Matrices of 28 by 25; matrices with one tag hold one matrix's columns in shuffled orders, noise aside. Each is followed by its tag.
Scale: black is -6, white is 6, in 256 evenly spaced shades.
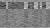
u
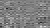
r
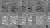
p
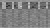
u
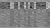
u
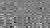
r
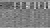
u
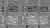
p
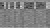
u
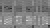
p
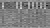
u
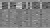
u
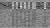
u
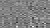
r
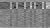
u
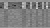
u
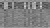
u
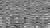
r
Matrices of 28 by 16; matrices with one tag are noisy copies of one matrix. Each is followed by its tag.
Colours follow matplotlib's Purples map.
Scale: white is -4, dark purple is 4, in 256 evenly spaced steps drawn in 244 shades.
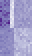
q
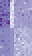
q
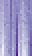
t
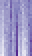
t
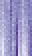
t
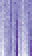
t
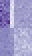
q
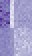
q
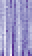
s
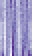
s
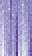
t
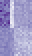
q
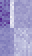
q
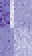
q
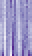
s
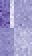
q
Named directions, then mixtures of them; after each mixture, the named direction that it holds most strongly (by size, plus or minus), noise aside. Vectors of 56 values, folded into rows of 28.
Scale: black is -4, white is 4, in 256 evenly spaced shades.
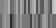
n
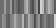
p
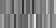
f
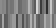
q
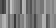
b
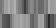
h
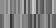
n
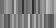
f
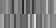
f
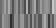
n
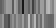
f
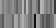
f
